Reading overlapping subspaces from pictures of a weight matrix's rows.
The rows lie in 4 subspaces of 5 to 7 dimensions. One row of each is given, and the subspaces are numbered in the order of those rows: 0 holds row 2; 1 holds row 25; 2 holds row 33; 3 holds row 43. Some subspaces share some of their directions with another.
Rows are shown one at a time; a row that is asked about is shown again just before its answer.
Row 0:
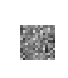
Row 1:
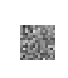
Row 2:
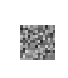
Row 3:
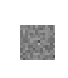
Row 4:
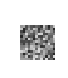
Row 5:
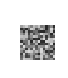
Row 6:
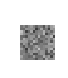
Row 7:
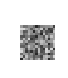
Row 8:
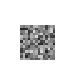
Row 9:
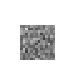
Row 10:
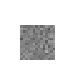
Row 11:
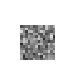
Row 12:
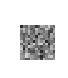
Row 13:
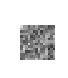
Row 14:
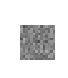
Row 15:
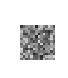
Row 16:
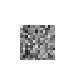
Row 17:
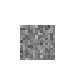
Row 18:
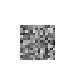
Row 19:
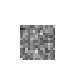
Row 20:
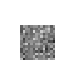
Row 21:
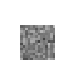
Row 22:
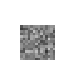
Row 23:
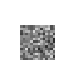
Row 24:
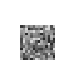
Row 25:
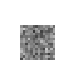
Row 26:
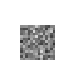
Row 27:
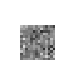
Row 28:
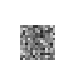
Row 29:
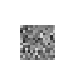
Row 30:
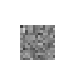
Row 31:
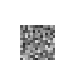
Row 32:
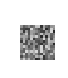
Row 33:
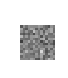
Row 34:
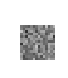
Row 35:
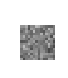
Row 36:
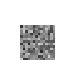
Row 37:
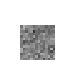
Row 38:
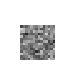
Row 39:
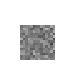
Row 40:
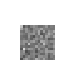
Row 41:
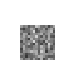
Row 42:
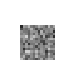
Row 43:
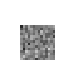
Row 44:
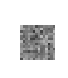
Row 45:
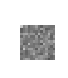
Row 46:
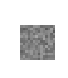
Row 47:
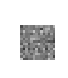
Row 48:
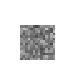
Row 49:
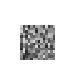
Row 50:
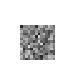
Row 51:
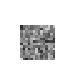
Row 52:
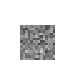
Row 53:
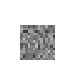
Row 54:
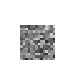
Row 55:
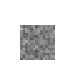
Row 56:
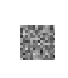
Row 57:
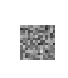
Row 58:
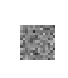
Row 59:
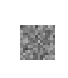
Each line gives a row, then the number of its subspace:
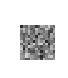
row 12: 0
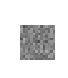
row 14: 1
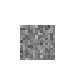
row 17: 0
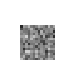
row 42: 0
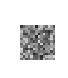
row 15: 3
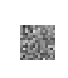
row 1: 3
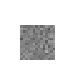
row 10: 1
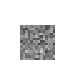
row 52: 2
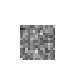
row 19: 2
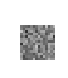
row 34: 0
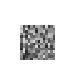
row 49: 0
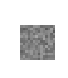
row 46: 1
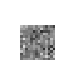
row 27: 3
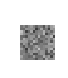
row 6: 0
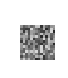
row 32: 1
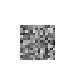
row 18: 2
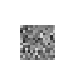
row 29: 0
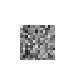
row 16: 0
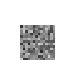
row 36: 3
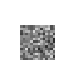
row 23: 0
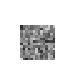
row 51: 2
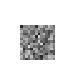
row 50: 3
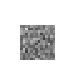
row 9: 0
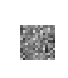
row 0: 1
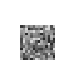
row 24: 0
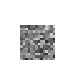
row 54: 1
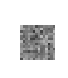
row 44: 0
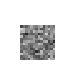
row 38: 2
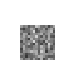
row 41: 0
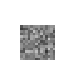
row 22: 3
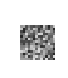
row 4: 2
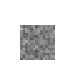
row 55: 2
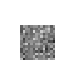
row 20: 1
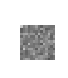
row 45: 2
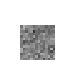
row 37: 3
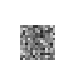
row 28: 1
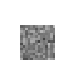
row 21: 0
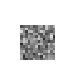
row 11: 0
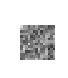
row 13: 3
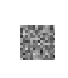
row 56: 2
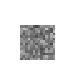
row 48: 1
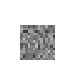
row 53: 0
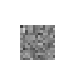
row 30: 2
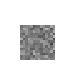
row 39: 1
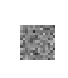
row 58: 1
